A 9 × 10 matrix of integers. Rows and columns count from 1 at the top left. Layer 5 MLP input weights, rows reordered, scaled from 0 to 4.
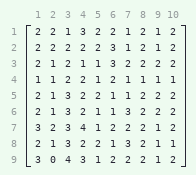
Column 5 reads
2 2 1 1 2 1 1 2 1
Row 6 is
2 1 3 2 1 1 3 2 2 2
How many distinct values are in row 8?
3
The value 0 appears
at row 9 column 2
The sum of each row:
18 19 18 13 18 19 22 18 20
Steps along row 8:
down up down same down up down down same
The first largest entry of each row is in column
4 6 6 3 3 3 4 3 3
